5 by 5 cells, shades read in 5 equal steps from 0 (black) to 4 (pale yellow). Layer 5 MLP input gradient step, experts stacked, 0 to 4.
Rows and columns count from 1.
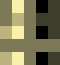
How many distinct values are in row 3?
5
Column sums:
12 17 10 3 6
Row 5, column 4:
0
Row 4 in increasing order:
2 2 2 2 2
